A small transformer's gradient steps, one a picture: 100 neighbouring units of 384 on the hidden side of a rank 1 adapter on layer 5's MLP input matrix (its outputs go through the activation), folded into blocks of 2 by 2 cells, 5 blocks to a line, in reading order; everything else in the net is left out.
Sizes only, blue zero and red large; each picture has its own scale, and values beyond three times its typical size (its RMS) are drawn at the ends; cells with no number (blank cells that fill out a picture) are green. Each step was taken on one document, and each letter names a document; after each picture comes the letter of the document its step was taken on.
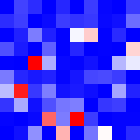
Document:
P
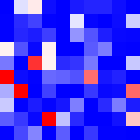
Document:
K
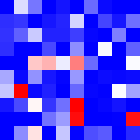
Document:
P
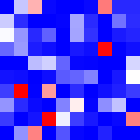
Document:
K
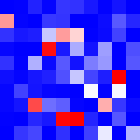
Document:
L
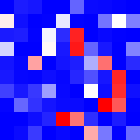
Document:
L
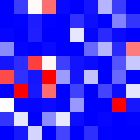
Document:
K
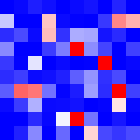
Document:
L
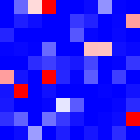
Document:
K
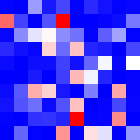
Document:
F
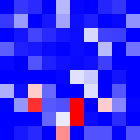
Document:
F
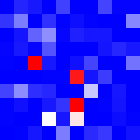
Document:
F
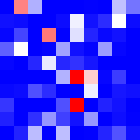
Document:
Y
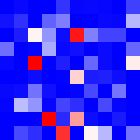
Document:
F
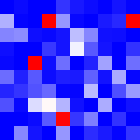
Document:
L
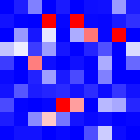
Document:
Y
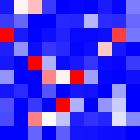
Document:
Y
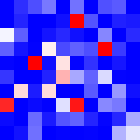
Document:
Y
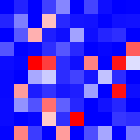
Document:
P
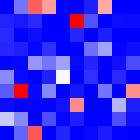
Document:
K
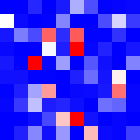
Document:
L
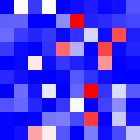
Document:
Y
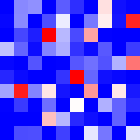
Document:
F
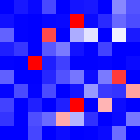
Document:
Y
